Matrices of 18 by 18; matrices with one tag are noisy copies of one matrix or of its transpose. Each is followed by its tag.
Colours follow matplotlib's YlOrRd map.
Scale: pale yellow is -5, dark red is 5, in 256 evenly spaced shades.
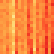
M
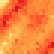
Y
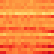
M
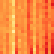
M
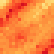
Y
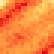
Y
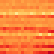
M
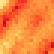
Y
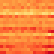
M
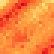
Y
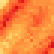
Y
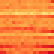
M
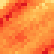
Y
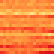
M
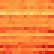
M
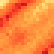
Y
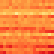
M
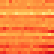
M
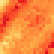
Y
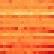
M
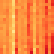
M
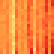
M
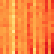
M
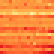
M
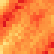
Y
